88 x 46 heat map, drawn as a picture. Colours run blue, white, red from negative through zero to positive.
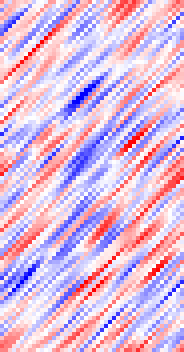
No overall slope runs across the table. The histogram is bell-shaped. On average the colour sits 50% of the way up the scale. Neither half mirrors the other. Streaks slant up to the right.
